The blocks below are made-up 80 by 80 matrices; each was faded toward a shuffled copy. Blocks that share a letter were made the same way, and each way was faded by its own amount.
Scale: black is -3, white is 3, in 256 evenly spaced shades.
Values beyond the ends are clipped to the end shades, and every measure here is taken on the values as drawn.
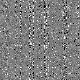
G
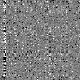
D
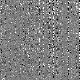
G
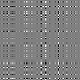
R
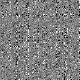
G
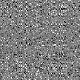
D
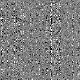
G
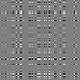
R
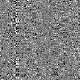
D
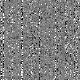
G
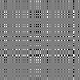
R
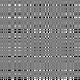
R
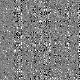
G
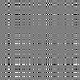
R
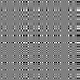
R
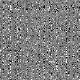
G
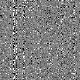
G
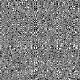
D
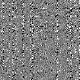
G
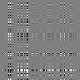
R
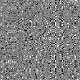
D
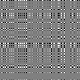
R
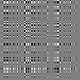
R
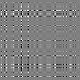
R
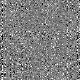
G
